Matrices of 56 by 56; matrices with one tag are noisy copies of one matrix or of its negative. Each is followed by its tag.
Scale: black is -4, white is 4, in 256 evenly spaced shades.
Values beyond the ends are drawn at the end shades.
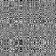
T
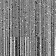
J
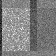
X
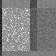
X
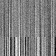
J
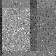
X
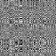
T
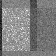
X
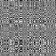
T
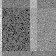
X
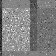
X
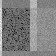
X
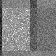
X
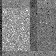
X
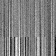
J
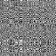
T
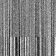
J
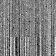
J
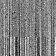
J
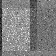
X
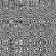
T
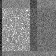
X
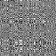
T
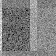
X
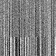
J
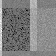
X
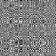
T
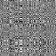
T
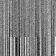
J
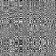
T
